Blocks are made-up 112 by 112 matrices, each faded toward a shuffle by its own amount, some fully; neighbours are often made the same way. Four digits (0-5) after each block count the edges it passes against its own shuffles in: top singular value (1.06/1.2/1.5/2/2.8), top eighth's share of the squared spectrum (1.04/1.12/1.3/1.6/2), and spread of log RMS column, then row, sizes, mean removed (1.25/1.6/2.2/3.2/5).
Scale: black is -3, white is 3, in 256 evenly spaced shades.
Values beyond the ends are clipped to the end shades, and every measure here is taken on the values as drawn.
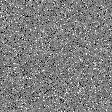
0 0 0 0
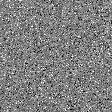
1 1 0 0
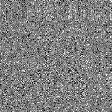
4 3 2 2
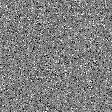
1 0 0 0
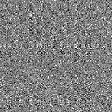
4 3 2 2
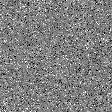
1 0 0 0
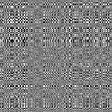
5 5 4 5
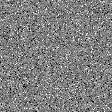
3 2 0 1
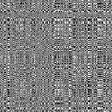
5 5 4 4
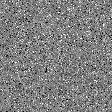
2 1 0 0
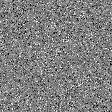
1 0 0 0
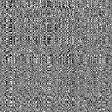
5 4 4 3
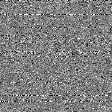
2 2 0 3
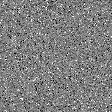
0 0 0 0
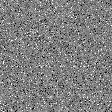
0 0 0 1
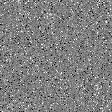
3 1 0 0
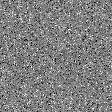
1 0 0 0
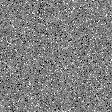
1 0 0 0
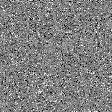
3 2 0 1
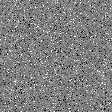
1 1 1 0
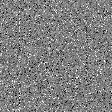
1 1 2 0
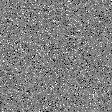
1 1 0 0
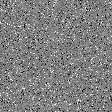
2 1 0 0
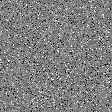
0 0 0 0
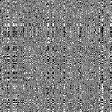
5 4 4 3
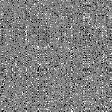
4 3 3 2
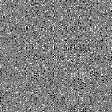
4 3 2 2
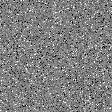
2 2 0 0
